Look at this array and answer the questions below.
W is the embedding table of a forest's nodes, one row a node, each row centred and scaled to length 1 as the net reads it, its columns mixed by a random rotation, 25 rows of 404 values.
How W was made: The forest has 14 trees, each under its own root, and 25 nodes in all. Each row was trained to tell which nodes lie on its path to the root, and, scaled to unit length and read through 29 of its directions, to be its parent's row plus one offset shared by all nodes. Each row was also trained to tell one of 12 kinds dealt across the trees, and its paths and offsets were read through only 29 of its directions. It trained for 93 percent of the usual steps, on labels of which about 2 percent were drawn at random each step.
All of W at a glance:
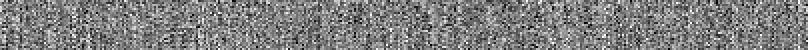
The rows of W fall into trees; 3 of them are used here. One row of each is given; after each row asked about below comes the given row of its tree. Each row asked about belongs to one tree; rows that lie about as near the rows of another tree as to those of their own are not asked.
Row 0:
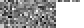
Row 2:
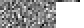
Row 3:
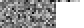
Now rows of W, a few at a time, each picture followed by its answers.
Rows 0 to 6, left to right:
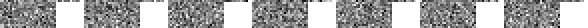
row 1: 0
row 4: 3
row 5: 3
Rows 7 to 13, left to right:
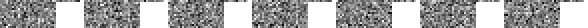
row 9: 3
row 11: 3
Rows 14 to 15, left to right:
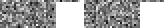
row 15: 2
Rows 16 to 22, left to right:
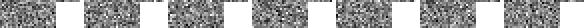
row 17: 0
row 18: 2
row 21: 2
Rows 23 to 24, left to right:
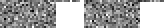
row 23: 0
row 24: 2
